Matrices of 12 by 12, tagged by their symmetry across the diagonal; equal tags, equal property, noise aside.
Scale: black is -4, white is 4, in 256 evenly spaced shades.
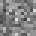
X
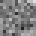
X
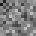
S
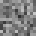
X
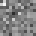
S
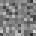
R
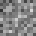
S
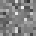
X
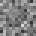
S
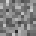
X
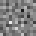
R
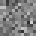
R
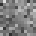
R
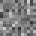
X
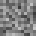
R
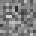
R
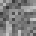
S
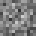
S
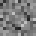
S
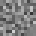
R
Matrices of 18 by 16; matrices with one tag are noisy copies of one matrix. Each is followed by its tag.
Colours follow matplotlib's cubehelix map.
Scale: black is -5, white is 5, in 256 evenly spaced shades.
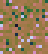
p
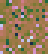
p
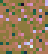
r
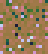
p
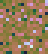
r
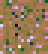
p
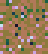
p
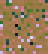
p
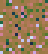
p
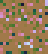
r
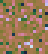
r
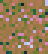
r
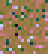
p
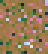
r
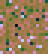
p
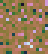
r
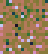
p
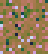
p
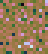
r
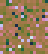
p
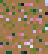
r
